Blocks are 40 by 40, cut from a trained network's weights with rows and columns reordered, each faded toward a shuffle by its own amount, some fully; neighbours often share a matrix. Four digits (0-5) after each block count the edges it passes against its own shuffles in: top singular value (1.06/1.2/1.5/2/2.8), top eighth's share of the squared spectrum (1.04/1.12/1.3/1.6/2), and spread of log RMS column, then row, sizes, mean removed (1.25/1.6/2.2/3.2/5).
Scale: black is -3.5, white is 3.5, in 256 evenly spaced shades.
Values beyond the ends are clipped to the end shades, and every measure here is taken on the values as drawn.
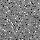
0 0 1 0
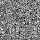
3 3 0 0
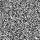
0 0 0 0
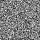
0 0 0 0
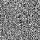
3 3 1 0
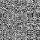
3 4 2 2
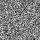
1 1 0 0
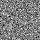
0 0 0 0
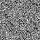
2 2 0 0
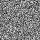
0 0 0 0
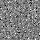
1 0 0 0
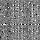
3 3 0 2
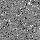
0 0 0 0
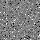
0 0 0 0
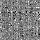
2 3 0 2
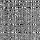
3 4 0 3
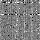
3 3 0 2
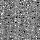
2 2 0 1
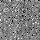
1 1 0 0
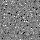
0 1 0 0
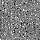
1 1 0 0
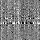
3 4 0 3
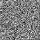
2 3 1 0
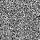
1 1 0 0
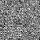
2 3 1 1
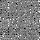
2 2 1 0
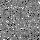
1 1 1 0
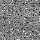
1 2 2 0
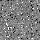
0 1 1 0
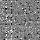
2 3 2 0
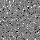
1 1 0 0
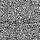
0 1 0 0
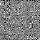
2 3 2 0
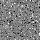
0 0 0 0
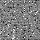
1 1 1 0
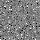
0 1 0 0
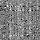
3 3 0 2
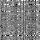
3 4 1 3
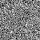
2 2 0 0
